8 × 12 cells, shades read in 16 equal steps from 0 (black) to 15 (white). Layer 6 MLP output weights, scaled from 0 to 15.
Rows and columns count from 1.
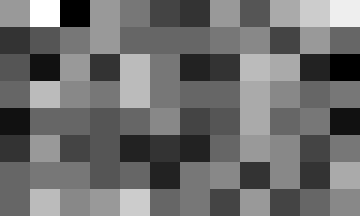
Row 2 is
3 5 7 9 6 6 6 7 8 4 9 6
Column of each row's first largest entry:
2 4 5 2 9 2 12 5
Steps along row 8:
up down up up down up down up down up up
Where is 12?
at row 1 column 11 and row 8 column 5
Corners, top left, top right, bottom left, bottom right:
9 14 6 8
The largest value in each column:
9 15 9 9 12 8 7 9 11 10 12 14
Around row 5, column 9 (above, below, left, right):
10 9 5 6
